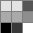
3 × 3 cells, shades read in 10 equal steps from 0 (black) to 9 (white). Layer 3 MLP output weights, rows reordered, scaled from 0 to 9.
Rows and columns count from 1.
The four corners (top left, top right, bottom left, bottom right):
8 3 0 9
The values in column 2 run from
2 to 8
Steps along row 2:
same down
